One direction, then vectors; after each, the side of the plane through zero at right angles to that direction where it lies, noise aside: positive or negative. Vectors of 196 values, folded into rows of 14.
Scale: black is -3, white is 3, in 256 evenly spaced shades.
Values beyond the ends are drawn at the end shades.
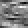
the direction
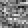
negative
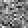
negative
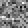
negative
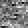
positive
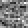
negative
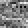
negative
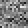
positive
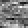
positive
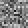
positive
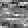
negative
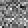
negative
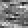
positive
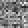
negative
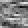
negative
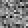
negative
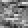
negative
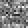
positive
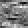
positive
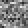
positive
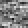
positive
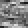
positive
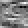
negative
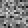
negative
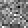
negative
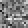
negative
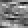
positive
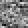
negative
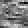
positive
